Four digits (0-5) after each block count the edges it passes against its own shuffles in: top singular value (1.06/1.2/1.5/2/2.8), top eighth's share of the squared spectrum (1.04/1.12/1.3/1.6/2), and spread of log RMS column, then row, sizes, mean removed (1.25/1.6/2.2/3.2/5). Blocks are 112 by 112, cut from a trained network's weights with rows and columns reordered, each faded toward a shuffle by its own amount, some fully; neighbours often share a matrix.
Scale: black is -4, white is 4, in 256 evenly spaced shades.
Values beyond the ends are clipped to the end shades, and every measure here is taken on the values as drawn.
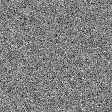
1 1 0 0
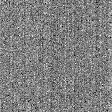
3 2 0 1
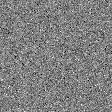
0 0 0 0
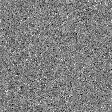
0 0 0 0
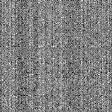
4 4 1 3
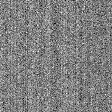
3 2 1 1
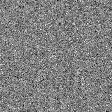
0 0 0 0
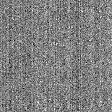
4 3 1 2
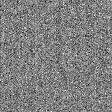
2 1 0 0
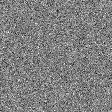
0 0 0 0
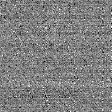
3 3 3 0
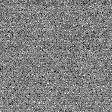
2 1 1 0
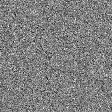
1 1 0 0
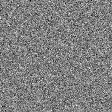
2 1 0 0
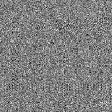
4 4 2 2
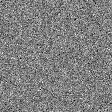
0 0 0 0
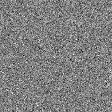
2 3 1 0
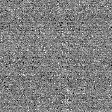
3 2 2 0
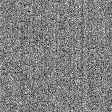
2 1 0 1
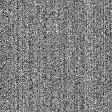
3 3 1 2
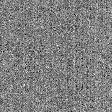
2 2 0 1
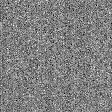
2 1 0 0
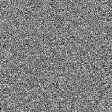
3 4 2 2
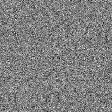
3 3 1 1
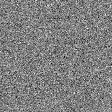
1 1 0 0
